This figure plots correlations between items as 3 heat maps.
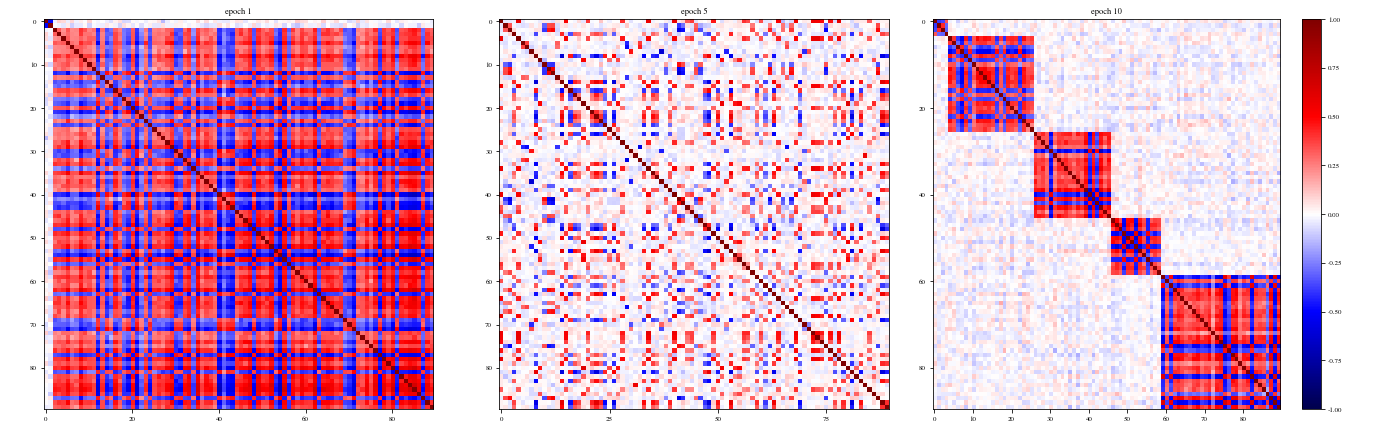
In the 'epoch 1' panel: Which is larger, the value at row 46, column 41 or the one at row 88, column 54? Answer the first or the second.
the first
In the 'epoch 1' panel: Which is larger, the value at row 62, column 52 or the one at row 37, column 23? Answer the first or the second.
the first
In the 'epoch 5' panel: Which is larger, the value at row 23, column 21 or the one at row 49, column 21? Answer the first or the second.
the first
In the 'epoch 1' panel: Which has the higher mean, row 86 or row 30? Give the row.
86
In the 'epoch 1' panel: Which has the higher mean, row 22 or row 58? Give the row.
58
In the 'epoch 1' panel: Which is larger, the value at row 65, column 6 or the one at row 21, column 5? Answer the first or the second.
the first
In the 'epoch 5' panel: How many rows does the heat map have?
90
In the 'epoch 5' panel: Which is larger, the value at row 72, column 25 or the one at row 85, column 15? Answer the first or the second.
the second
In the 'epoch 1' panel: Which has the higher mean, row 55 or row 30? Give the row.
55
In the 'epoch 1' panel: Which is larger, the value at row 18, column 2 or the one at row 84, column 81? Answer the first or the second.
the first
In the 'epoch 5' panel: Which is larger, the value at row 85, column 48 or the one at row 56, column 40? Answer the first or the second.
the second
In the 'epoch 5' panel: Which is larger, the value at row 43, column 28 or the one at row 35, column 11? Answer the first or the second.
the first
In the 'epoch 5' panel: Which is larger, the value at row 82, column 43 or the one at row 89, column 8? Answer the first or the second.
the first
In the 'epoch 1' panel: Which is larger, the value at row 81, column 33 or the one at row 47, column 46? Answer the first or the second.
the second
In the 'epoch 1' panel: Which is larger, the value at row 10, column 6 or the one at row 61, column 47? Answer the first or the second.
the second
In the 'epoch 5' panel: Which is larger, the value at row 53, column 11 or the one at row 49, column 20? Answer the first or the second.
the second
